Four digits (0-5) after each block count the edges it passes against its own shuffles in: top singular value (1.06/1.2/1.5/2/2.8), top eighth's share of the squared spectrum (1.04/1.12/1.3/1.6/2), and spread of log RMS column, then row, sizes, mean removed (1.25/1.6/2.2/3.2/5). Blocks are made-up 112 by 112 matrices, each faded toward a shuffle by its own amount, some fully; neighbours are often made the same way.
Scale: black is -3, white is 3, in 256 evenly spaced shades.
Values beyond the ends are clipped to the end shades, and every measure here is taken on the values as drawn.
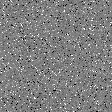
0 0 0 0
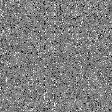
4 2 2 1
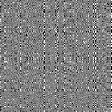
5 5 4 3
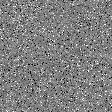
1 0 0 0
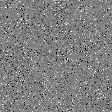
2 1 0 0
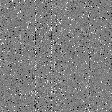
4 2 1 0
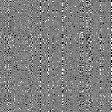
5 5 4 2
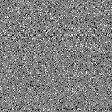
4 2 1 1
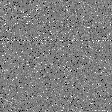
3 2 0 1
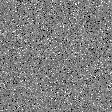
0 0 0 0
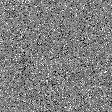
0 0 0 0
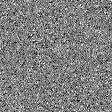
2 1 0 0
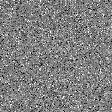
2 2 0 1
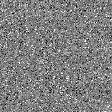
3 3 1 1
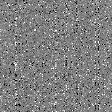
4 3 2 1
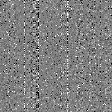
4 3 3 1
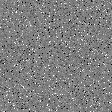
1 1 0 0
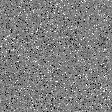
2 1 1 0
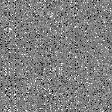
3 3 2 1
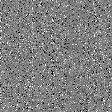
3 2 2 0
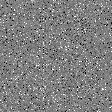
2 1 1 0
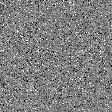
3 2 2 0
